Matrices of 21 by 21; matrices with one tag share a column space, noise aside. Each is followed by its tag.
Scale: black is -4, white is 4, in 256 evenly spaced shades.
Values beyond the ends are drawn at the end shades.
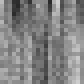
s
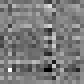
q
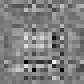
q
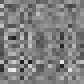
q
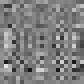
q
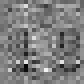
q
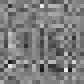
q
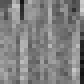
s
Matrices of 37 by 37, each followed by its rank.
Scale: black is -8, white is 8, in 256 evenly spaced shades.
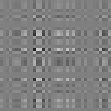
one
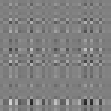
one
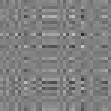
two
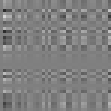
one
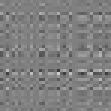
two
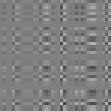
one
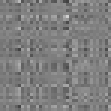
two
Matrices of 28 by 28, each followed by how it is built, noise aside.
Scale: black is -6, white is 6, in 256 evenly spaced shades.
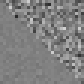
upper triangular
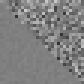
upper triangular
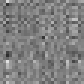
low rank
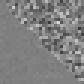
upper triangular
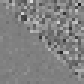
upper triangular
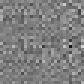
low rank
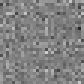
low rank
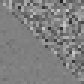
upper triangular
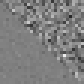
upper triangular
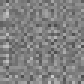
low rank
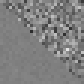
upper triangular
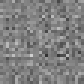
low rank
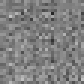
low rank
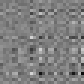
low rank
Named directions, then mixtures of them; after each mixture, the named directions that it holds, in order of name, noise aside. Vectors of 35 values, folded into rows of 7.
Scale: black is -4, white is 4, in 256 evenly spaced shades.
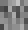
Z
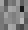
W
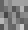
W, Z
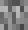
W, Z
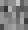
W, Z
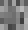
W, Z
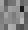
W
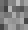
W, Z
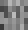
Z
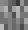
Z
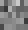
W, Z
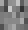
W, Z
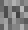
W, Z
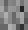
W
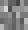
W, Z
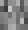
W, Z
